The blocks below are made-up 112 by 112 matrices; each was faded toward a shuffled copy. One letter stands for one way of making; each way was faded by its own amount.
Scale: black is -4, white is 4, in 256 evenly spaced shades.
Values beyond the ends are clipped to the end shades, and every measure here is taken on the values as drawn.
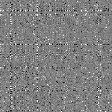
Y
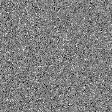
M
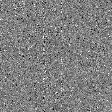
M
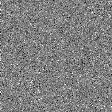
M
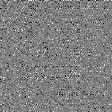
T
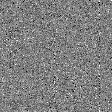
M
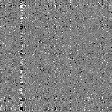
Y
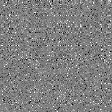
T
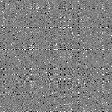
Y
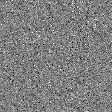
M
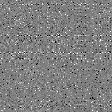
T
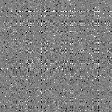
Y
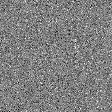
M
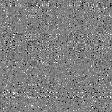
T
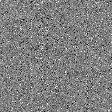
M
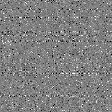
T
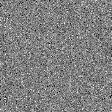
M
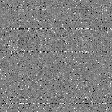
T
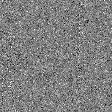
M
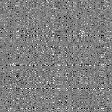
Y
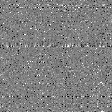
T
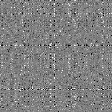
Y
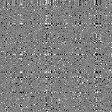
Y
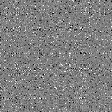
T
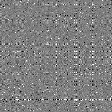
Y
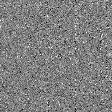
M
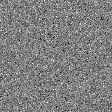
M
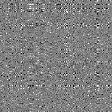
Y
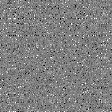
T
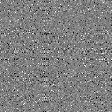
T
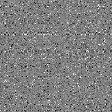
T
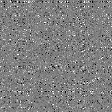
T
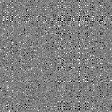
Y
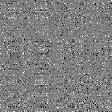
T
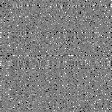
T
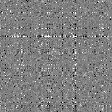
Y
